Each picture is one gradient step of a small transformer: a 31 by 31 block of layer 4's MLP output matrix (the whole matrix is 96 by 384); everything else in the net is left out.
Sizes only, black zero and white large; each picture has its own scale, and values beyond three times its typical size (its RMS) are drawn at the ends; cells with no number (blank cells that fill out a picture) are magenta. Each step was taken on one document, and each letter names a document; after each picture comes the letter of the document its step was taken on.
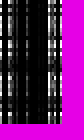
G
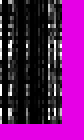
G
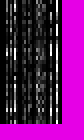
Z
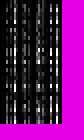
Z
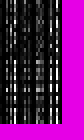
Z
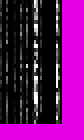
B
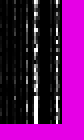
B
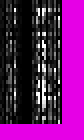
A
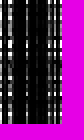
G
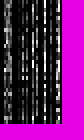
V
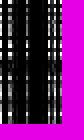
G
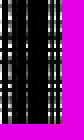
G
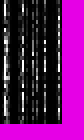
V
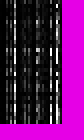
Z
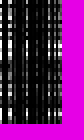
G
